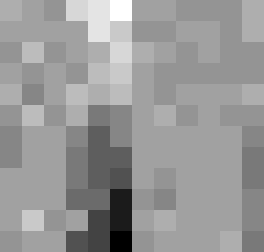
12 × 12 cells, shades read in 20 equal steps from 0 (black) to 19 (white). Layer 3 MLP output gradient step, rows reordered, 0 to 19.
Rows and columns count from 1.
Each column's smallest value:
10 10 11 6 5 0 11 10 11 11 11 9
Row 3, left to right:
11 14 11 12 13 16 13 12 11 12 11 11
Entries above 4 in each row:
12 12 12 12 12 12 12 12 12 11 11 11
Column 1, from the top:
13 12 11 12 13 11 10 10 12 12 12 11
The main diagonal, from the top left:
13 12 11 11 13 10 12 12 12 12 12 9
